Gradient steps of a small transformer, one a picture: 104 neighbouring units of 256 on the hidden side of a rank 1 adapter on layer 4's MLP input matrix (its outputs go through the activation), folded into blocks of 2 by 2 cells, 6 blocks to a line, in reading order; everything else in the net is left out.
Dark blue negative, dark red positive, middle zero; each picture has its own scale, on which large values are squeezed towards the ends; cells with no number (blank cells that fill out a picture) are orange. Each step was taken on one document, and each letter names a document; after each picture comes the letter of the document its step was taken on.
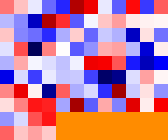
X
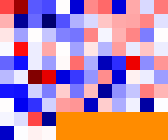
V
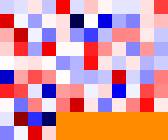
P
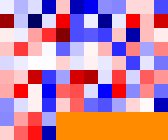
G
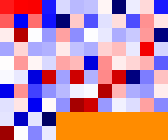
V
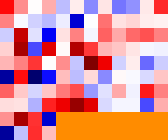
P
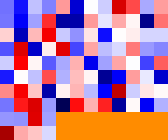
X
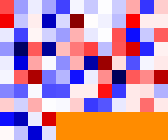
P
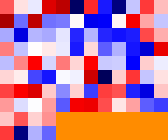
G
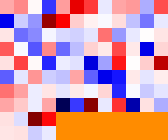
X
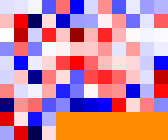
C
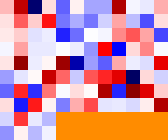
V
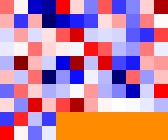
V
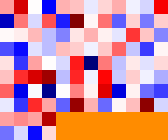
P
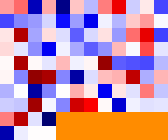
V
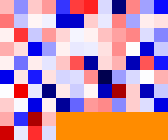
X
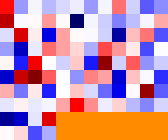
P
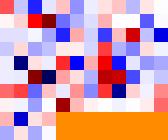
V
